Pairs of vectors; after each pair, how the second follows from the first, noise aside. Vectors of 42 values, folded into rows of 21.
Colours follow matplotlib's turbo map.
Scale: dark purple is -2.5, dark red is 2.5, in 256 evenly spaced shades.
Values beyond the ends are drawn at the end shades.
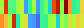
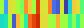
negated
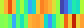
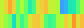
shrunk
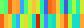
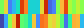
negated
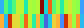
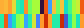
negated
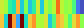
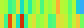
shrunk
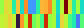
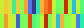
copied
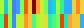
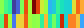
copied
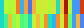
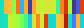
copied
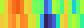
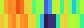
copied
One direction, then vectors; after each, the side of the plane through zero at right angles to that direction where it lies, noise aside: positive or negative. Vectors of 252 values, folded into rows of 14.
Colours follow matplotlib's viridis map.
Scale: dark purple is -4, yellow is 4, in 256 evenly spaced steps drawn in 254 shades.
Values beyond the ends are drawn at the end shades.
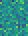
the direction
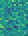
negative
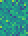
negative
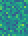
negative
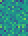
negative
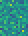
negative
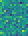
negative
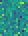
positive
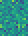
negative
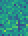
positive
